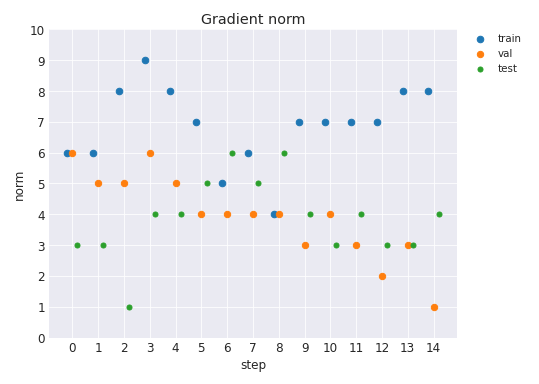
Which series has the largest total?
train
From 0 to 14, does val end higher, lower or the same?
lower
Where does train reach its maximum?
3
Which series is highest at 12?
train
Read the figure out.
Title: Gradient norm
x-axis: step, ticks 0 1 2 3 4 5 6 7 8 9 10 11 12 13 14
y-axis: norm, ticks 0 1 2 3 4 5 6 7 8 9 10
Legend: train, val, test
Values:
train: 6 6 8 9 8 7 5 6 4 7 7 7 7 8 8
val: 6 5 5 6 5 4 4 4 4 3 4 3 2 3 1
test: 3 3 1 4 4 5 6 5 6 4 3 4 3 3 4
